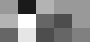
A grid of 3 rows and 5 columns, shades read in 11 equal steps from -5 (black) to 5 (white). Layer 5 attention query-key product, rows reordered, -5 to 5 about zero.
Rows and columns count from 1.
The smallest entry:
-4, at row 1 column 2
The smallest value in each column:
-1 -4 -2 -2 0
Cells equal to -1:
3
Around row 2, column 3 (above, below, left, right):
2 -2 5 -2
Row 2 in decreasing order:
5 2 1 -1 -2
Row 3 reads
-1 4 -2 -1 0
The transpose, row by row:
1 2 -1 / -4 5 4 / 2 -1 -2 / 1 -2 -1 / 1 1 0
